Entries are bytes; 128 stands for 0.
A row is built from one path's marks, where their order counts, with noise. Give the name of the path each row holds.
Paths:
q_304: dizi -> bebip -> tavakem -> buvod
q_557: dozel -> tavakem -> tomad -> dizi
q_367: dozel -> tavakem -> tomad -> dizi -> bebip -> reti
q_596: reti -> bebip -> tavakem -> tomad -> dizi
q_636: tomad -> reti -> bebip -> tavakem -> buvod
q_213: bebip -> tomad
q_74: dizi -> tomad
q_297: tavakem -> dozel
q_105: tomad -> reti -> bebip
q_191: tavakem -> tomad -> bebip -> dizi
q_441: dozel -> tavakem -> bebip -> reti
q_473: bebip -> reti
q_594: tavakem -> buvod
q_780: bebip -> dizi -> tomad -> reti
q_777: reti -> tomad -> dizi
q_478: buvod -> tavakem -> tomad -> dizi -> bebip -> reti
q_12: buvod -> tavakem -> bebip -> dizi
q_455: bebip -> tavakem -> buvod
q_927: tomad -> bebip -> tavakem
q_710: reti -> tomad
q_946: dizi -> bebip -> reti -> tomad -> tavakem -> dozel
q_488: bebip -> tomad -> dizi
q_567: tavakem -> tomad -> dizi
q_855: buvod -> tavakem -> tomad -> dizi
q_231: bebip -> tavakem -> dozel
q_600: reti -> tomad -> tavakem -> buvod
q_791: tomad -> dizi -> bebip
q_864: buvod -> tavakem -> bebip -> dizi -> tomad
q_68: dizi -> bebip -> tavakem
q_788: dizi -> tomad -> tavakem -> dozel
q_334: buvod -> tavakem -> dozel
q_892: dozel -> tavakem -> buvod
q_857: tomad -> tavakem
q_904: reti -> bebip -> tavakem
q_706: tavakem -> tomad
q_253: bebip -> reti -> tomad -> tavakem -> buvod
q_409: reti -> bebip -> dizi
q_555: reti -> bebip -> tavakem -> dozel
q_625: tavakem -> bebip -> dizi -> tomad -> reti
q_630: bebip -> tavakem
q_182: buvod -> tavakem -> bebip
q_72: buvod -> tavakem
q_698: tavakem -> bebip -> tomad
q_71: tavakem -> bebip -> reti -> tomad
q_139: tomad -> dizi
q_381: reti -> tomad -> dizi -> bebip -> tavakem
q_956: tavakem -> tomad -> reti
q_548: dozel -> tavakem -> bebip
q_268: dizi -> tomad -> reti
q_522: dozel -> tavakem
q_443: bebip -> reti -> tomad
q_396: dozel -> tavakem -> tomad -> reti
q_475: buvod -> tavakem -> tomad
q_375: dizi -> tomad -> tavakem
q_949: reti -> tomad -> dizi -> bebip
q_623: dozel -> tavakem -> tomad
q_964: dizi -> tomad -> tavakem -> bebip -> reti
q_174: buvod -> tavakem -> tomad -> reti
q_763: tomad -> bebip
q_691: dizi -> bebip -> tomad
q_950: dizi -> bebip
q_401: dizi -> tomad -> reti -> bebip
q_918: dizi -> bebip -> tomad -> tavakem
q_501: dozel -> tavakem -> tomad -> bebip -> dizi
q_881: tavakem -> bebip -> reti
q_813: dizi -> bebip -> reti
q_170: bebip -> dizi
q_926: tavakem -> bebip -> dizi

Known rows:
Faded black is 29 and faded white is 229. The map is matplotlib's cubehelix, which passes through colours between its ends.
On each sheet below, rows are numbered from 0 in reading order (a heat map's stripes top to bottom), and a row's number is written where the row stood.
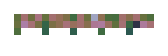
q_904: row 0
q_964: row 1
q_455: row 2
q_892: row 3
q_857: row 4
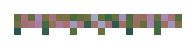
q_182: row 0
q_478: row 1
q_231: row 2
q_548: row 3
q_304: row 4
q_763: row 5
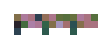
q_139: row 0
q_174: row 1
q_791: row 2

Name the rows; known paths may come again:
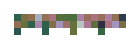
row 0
q_926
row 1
q_174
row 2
q_473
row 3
q_777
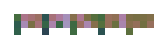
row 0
q_813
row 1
q_950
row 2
q_636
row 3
q_304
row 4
q_367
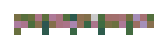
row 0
q_441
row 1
q_791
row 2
q_630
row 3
q_918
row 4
q_763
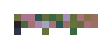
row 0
q_74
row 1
q_548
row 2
q_927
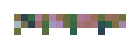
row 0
q_522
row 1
q_443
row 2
q_488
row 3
q_375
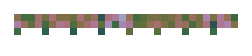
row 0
q_892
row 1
q_478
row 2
q_864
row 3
q_170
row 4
q_623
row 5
q_501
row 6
q_698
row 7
q_949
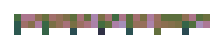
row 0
q_691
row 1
q_964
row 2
q_182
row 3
q_72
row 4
q_12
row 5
q_396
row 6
q_475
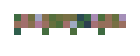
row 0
q_455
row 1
q_557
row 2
q_297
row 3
q_881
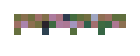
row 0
q_555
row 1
q_139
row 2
q_231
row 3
q_956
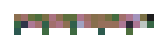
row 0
q_857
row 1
q_381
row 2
q_409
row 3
q_334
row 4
q_710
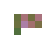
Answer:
q_904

